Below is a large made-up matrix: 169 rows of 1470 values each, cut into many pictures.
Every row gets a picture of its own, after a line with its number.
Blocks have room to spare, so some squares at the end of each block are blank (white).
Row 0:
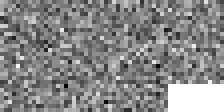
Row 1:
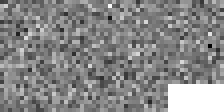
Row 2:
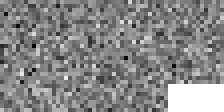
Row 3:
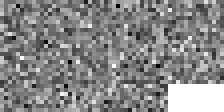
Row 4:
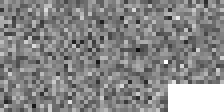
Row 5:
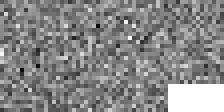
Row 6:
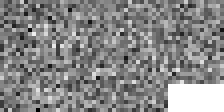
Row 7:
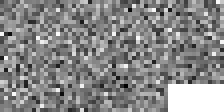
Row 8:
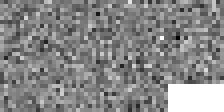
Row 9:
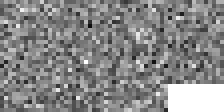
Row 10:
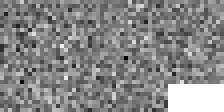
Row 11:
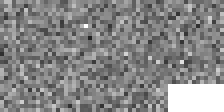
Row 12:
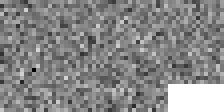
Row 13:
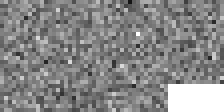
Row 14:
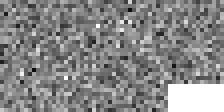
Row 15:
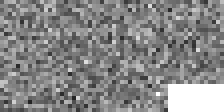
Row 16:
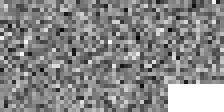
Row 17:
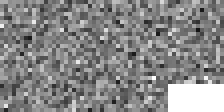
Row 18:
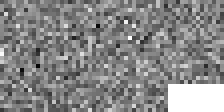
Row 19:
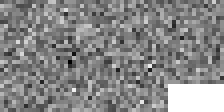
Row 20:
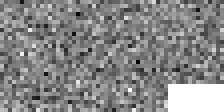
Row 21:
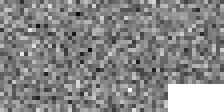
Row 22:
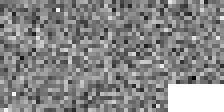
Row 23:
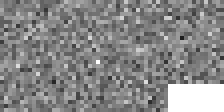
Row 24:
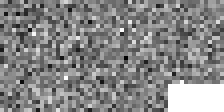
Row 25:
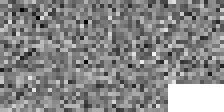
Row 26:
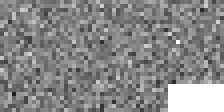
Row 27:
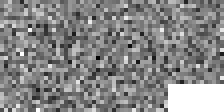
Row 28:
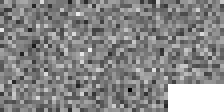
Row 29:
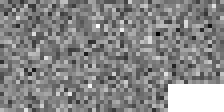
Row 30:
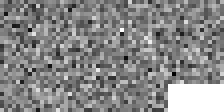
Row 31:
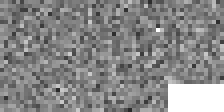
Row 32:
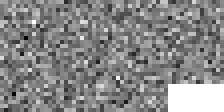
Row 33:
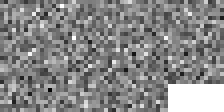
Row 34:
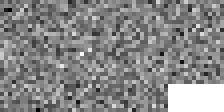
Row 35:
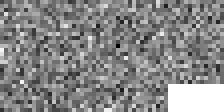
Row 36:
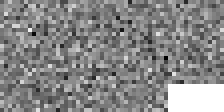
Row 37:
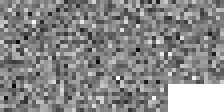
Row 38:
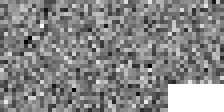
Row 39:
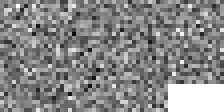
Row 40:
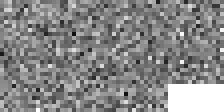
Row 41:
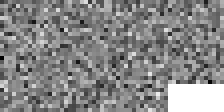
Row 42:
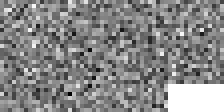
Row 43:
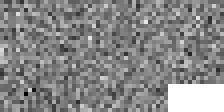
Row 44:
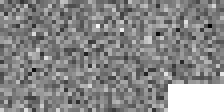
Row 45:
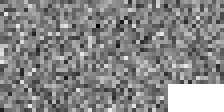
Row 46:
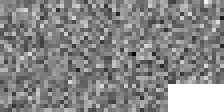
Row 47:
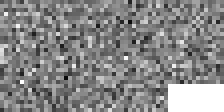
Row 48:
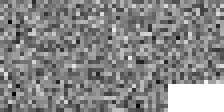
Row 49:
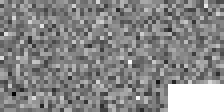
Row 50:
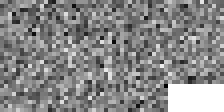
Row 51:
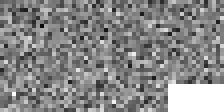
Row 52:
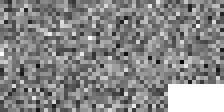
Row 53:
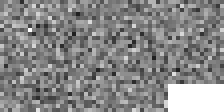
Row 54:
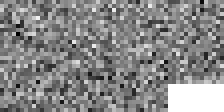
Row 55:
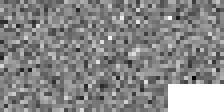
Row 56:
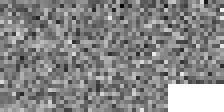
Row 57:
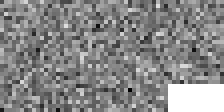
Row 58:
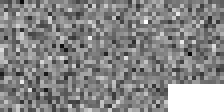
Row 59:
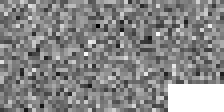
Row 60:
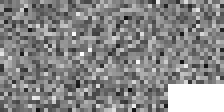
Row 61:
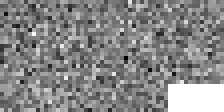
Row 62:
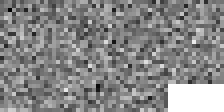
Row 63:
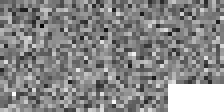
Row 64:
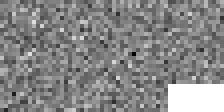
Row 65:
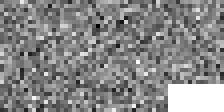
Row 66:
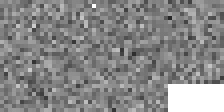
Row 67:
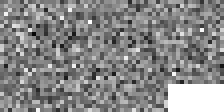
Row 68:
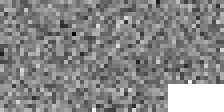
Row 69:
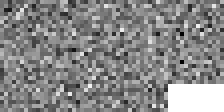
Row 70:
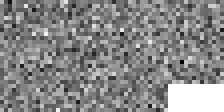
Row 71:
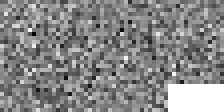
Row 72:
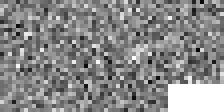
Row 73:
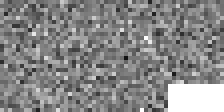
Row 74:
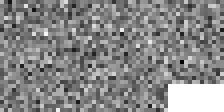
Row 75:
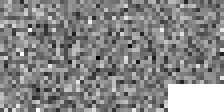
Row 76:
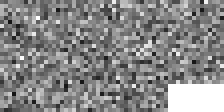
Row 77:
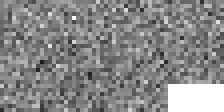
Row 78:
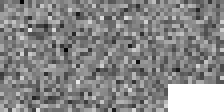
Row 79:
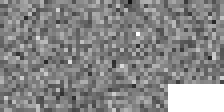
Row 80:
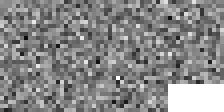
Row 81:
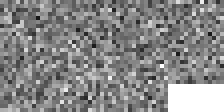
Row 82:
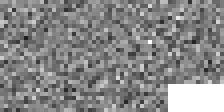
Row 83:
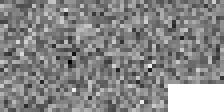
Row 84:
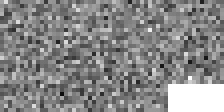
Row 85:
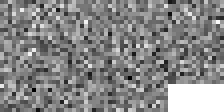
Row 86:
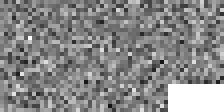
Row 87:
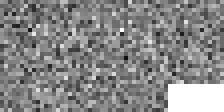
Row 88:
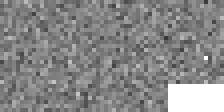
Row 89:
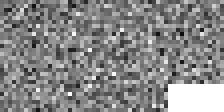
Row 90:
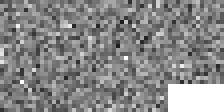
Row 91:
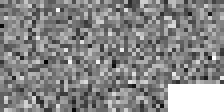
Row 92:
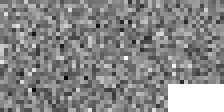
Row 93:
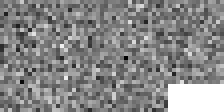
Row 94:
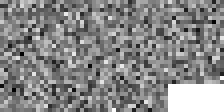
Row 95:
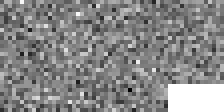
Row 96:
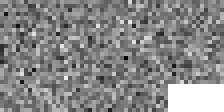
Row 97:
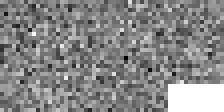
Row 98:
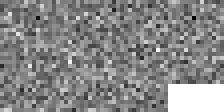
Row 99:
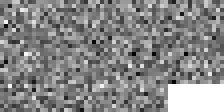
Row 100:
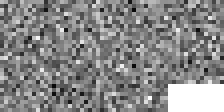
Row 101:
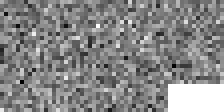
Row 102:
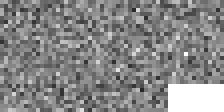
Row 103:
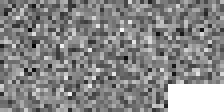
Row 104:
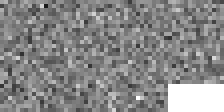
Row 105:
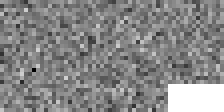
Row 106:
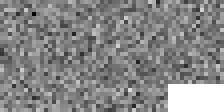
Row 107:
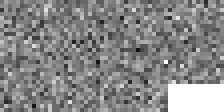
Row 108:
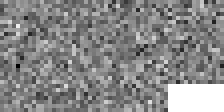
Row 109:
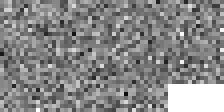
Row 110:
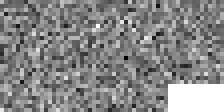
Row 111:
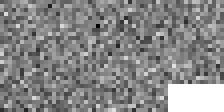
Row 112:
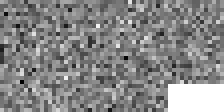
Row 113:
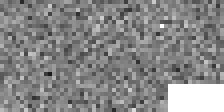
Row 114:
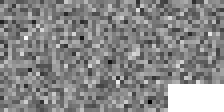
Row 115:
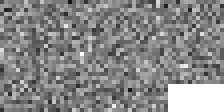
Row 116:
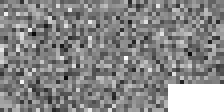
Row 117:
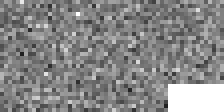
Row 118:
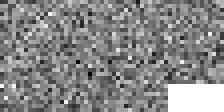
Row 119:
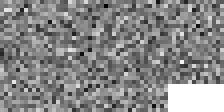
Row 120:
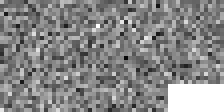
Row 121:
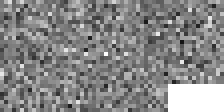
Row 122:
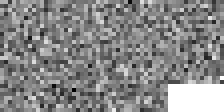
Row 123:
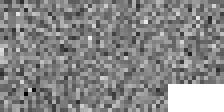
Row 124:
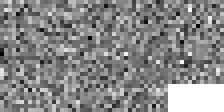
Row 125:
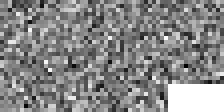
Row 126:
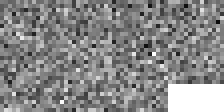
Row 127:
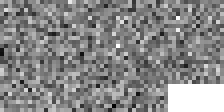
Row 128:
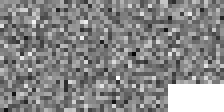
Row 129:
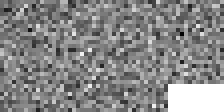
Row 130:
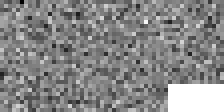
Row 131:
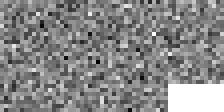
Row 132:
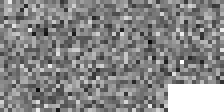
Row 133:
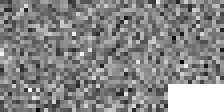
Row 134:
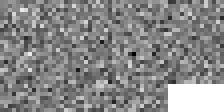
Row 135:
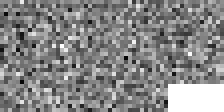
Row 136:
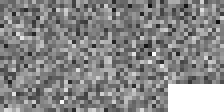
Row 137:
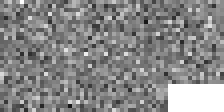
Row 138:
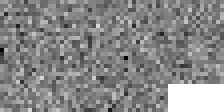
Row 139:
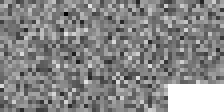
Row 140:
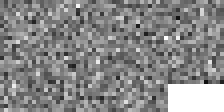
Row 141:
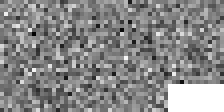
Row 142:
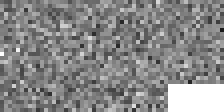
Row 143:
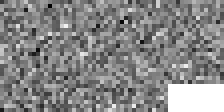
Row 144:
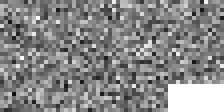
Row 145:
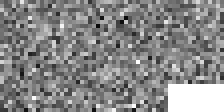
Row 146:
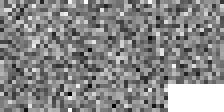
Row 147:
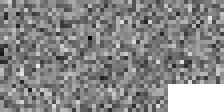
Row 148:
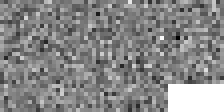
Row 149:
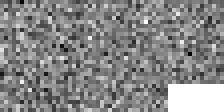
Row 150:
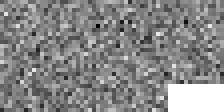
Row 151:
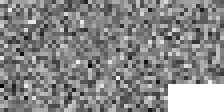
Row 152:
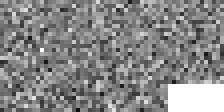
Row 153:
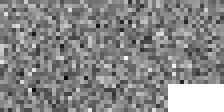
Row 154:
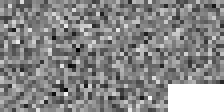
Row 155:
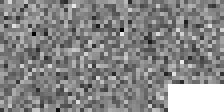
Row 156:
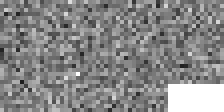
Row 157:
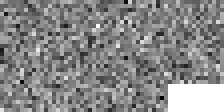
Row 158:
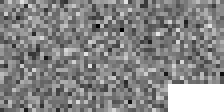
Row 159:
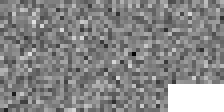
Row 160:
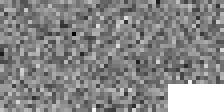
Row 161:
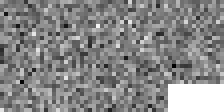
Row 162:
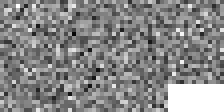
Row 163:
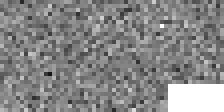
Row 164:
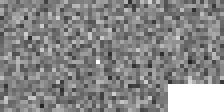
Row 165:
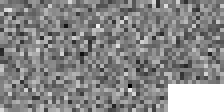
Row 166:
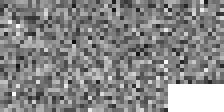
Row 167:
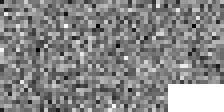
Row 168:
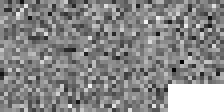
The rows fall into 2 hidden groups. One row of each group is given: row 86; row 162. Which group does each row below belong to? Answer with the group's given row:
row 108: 86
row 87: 162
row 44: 162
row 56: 86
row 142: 162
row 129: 162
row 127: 162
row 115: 162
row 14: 162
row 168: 162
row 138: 162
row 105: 162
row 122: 86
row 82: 86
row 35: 162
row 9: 86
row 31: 86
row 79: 86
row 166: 86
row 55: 86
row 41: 86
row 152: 86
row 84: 86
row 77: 86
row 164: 86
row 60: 162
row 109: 162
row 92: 162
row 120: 162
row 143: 162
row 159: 86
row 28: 162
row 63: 86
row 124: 162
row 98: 86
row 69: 162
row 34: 162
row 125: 86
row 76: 86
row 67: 162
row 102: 86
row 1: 86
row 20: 162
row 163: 162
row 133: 162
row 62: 86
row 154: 86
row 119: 162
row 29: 162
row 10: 162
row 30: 162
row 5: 162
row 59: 162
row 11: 162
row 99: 86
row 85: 86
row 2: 162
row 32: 86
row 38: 86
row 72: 86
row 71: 162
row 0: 86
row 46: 86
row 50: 86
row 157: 162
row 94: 86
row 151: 86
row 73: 162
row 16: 86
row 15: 86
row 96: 162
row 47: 162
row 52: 162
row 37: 86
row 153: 162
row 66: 86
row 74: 162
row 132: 162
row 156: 162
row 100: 86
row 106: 162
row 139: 86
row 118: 86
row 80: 86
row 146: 162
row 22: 86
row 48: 86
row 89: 162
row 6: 162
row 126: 86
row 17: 86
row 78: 162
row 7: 86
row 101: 162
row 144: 86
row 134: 86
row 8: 86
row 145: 162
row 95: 162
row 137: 162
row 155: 162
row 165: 162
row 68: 162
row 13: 86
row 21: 162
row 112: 162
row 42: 162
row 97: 162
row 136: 86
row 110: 162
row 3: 86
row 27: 162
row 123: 162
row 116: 162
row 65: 162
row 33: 86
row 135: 162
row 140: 86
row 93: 162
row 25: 86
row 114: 86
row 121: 162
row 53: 162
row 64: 86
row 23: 86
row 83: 86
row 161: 162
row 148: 86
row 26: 86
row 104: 86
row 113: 162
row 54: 86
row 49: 86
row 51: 86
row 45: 162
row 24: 162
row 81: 86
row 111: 162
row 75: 162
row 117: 162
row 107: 86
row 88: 86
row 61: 162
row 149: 162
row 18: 162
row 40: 162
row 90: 162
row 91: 86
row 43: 162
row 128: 86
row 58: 162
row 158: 162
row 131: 86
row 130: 162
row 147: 162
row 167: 162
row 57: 162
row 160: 162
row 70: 162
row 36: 162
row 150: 162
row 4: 86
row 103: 162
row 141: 162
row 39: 162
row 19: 86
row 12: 162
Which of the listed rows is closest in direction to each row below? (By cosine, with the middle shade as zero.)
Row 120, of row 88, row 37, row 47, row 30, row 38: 30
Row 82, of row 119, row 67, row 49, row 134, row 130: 134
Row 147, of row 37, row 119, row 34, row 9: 119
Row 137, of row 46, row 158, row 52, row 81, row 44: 158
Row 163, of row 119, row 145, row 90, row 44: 44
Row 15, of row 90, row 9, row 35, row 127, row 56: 9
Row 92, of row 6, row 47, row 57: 47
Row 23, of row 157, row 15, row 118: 118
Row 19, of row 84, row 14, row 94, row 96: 84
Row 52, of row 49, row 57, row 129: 129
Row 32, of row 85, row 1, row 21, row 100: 85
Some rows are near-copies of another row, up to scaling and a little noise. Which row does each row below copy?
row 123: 43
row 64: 159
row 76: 144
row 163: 113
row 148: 8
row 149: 58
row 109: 40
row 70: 74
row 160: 68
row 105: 12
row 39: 162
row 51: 63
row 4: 107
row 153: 92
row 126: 136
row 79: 13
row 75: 27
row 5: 18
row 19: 83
